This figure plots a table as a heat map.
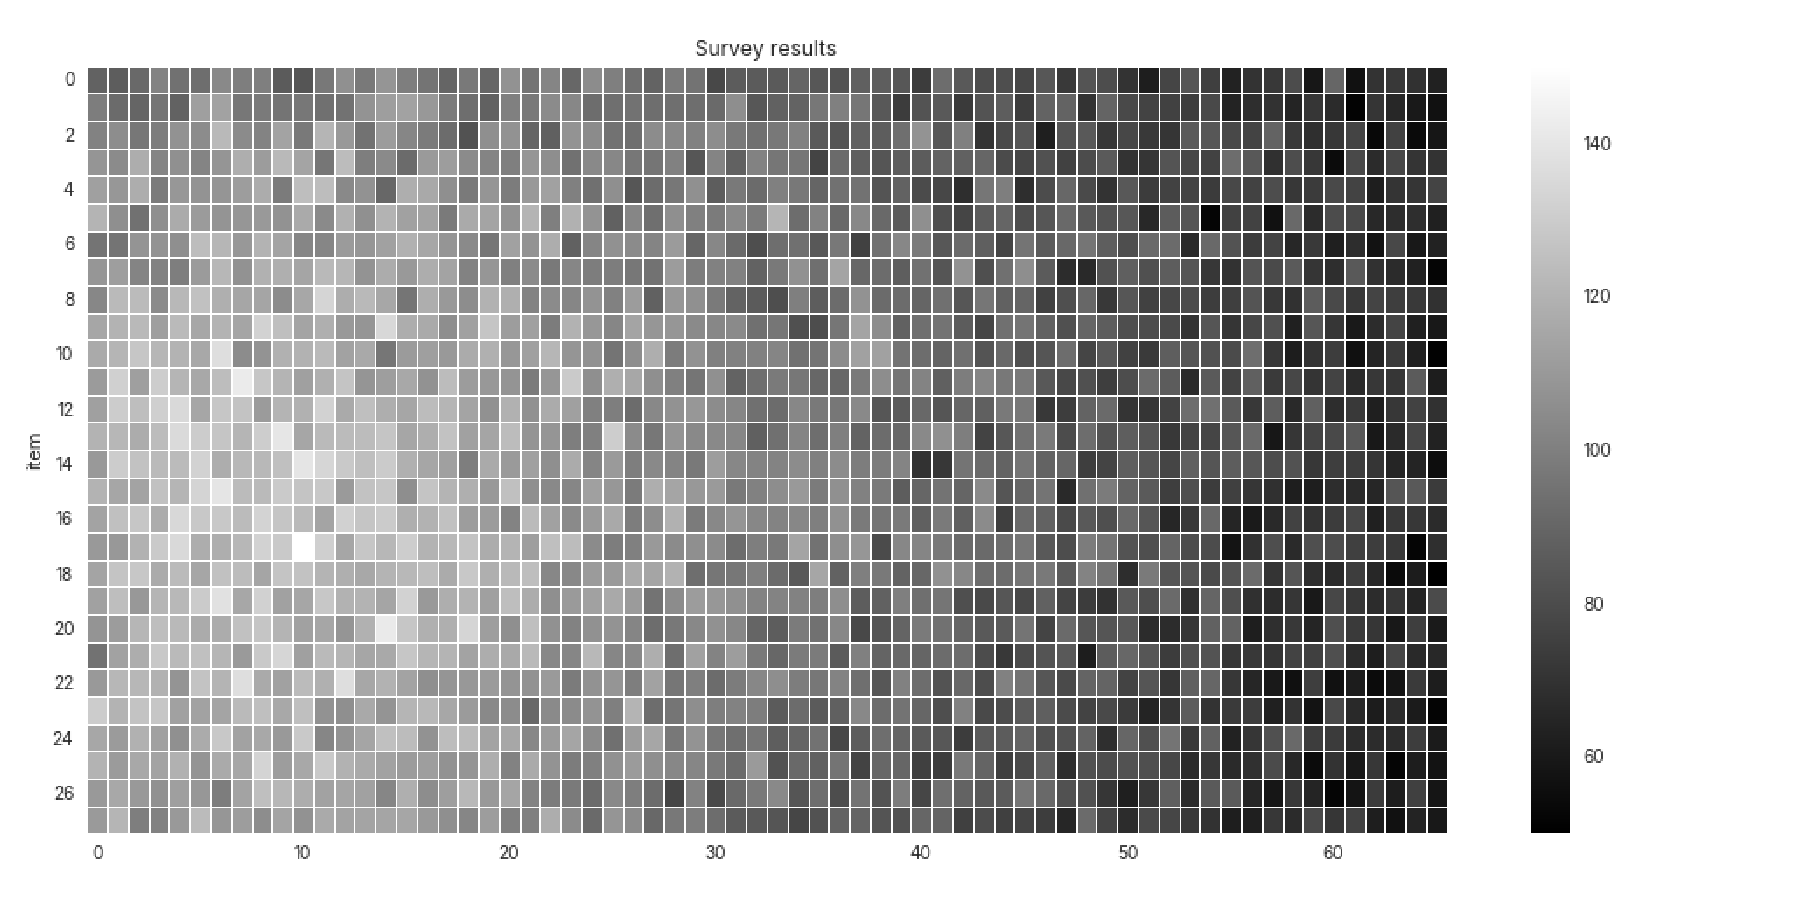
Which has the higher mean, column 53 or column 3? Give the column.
3
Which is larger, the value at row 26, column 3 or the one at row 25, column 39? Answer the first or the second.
the first
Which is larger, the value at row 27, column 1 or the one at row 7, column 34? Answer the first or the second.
the first
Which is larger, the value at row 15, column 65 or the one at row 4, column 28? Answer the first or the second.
the second
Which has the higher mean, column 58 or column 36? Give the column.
36
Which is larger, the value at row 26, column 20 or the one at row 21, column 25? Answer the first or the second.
the first
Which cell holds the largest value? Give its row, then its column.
17, 10
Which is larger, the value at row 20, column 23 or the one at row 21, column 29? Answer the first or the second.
the second
